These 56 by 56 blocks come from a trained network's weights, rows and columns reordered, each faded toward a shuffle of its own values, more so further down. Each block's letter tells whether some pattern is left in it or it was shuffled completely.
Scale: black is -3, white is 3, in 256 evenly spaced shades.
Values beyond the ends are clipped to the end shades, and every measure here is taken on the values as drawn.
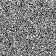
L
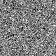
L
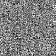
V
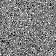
L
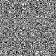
V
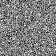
L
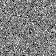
L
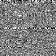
V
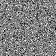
L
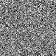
V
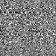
V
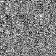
V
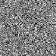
V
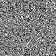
V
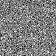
L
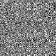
V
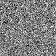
L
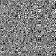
V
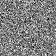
L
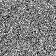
L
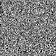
V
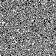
L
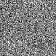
V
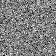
L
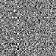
V
